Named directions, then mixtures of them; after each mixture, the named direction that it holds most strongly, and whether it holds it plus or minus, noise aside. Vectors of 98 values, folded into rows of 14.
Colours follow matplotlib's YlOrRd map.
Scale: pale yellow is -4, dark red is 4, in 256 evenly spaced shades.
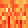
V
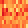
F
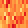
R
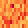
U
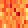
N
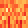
V, plus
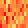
R, minus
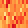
R, plus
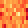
N, minus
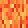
U, minus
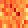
N, plus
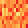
F, minus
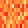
U, minus
